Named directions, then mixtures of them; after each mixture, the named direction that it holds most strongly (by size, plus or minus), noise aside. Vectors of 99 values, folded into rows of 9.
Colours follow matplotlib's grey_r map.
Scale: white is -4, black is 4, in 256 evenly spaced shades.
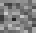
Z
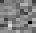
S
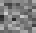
Z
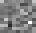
S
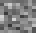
Z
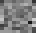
S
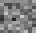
Z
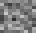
Z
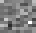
S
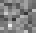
Z
